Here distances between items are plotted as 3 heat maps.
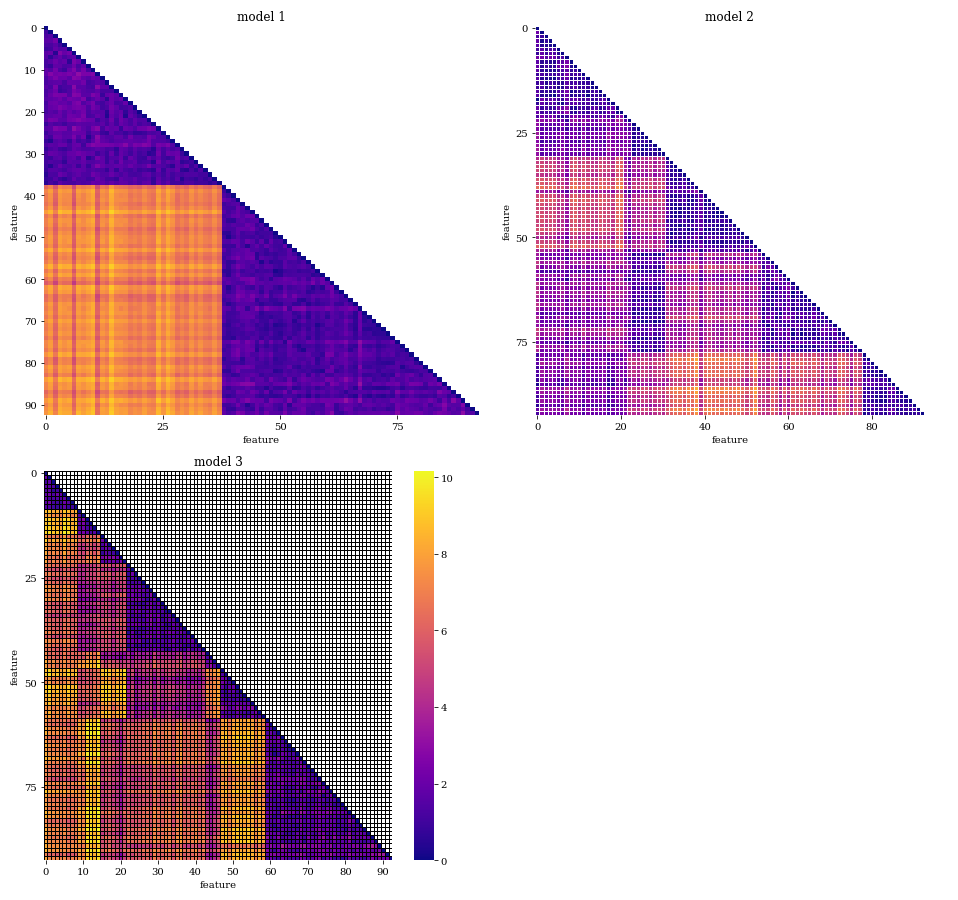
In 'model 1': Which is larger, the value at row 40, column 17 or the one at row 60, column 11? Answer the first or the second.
the first
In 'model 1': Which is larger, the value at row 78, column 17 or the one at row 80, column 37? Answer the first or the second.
the first
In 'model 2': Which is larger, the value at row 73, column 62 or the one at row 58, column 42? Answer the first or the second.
the second
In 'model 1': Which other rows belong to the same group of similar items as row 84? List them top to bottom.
38, 39, 40, 41, 42, 43, 44, 45, 46, 47, 48, 49, 50, 51, 52, 53, 54, 55, 56, 57, 58, 59, 60, 61, 62, 63, 64, 65, 66, 67, 68, 69, 70, 71, 72, 73, 74, 75, 76, 77, 78, 79, 80, 81, 82, 83, 85, 86, 87, 88, 89, 90, 91, 92
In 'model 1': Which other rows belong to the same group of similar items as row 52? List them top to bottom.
38, 39, 40, 41, 42, 43, 44, 45, 46, 47, 48, 49, 50, 51, 53, 54, 55, 56, 57, 58, 59, 60, 61, 62, 63, 64, 65, 66, 67, 68, 69, 70, 71, 72, 73, 74, 75, 76, 77, 78, 79, 80, 81, 82, 83, 84, 85, 86, 87, 88, 89, 90, 91, 92
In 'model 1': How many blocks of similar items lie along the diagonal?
2
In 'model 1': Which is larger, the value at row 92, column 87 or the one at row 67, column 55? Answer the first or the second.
the second
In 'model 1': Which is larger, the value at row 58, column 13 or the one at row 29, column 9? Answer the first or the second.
the first
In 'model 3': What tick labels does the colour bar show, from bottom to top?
0, 2, 4, 6, 8, 10
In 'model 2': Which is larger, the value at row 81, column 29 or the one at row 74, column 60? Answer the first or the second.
the first
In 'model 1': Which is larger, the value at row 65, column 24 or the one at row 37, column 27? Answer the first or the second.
the first
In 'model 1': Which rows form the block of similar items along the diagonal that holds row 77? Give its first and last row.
38 to 92
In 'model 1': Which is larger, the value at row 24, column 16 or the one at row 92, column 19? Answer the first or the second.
the second
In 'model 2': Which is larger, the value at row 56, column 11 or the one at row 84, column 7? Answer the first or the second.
the first
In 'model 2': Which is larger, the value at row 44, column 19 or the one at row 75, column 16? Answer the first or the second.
the first
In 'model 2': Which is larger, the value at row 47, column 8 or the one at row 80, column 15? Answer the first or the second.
the first
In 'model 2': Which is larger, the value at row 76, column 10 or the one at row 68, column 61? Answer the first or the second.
the first
